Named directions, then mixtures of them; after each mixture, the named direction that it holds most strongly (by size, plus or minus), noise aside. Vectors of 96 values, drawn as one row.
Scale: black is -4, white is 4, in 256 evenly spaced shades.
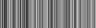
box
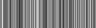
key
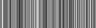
key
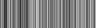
box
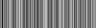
key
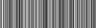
key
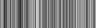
key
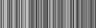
box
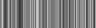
key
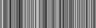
key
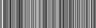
key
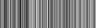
box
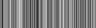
key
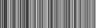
box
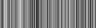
key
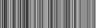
box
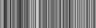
key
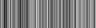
box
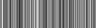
key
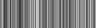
key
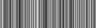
key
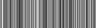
key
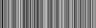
key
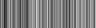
box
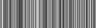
key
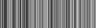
box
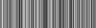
key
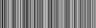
box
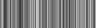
key
